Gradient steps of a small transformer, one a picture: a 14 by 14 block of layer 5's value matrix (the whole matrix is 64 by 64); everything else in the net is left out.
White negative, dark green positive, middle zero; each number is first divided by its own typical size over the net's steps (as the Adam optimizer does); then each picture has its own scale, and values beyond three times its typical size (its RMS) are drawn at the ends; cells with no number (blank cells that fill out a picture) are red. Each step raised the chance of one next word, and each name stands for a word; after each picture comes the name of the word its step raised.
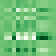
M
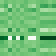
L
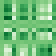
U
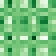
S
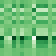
L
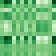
S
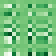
U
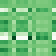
M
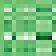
M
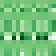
M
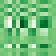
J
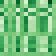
S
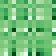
U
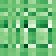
J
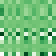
U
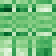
U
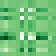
M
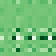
L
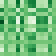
S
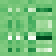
M
